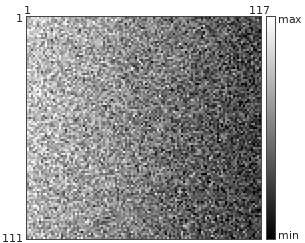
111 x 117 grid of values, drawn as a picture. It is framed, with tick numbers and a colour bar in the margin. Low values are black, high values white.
Odd rows or columns: none. Grain: fine. Stripes: none. Slope: up to the left.
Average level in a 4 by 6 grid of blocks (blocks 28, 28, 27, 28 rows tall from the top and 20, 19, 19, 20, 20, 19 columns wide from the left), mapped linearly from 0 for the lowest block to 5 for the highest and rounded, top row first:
543210 | 543210 | 543210 | 443210
